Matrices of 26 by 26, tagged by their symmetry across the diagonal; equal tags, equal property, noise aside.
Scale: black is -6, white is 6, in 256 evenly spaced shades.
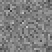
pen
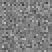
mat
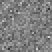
pen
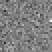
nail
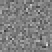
mat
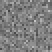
nail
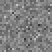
pen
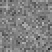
pen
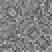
pen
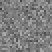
nail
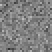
nail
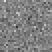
nail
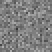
nail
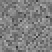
pen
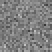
mat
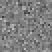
mat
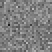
nail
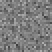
pen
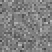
mat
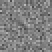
mat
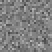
mat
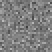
nail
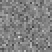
nail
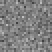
mat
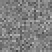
mat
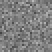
mat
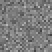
pen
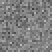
pen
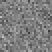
nail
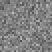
pen
